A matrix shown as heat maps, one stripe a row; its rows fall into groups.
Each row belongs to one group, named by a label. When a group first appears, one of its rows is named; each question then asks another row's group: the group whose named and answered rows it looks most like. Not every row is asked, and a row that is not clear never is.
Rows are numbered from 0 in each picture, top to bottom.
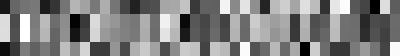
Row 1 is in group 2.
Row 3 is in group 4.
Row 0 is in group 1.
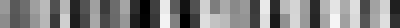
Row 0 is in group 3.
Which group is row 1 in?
3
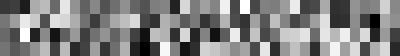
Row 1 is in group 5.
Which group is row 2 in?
1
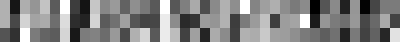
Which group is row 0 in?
2
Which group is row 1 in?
3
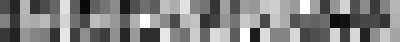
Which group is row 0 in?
1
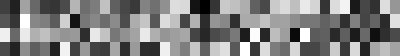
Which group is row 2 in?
2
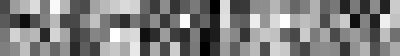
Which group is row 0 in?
5
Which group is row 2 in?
5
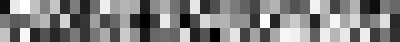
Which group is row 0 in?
5
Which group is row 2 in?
1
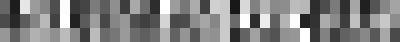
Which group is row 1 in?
3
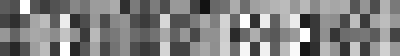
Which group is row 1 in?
3
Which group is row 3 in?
3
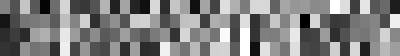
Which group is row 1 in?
4
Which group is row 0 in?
1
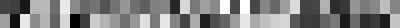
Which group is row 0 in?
3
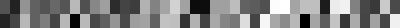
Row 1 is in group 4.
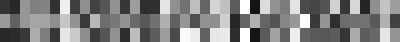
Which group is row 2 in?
4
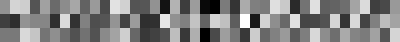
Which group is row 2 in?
5
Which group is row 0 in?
5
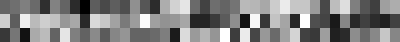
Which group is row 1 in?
2
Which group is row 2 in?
3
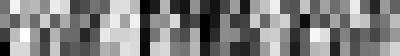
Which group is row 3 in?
5
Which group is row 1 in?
5
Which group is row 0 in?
5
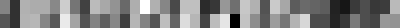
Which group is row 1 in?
4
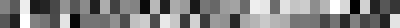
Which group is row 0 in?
1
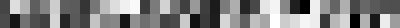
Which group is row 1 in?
1
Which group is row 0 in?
5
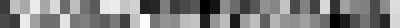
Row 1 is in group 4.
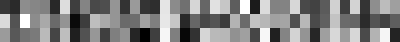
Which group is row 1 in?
2
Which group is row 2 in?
3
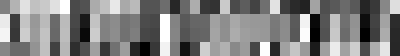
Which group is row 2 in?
2
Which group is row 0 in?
5
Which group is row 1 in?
2
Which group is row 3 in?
3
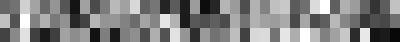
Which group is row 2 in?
1
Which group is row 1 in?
2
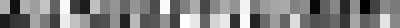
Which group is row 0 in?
2
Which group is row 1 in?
4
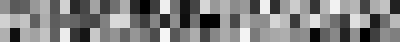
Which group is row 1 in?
5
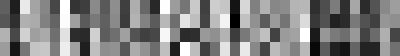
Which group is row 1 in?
4
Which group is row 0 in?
4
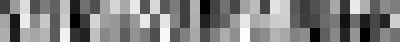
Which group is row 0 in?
5
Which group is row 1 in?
2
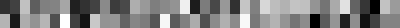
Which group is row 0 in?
1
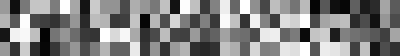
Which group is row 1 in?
1
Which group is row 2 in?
5
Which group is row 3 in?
1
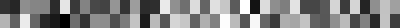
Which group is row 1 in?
1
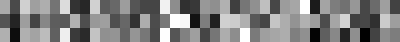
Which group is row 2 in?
2
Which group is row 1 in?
1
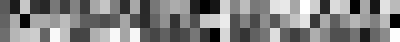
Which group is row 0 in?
1
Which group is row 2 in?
5
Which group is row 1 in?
3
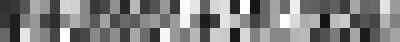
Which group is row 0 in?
4
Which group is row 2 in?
4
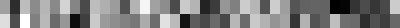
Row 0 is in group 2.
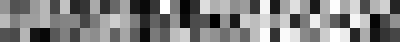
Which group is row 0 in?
3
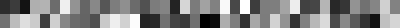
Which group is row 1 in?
5
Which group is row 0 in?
3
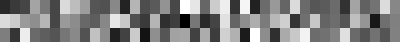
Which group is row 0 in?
4
